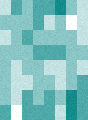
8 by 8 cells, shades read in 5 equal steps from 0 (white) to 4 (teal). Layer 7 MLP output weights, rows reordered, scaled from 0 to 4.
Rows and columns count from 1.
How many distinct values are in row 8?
4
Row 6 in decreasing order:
3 2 2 2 2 1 1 1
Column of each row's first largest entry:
6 4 3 4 1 8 7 7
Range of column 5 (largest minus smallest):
2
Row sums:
19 13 15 19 12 14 20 20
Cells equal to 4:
3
